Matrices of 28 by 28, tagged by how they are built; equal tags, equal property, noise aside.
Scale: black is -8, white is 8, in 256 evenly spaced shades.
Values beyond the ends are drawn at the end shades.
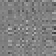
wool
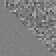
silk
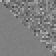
silk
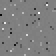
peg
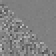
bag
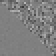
silk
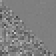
bag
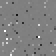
peg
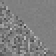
bag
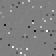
peg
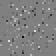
peg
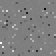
peg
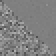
bag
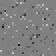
peg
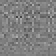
wool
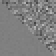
silk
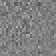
wool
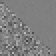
bag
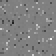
peg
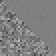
bag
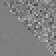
silk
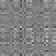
wool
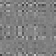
wool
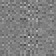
wool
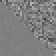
silk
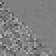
bag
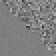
silk
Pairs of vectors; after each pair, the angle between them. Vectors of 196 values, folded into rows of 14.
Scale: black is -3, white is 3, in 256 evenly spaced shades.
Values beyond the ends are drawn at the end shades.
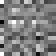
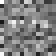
nearly parallel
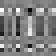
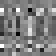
nearly parallel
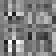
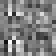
nearly parallel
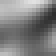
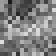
partly opposed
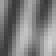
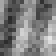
nearly parallel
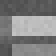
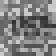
partly opposed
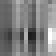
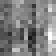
nearly parallel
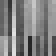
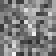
partly aligned
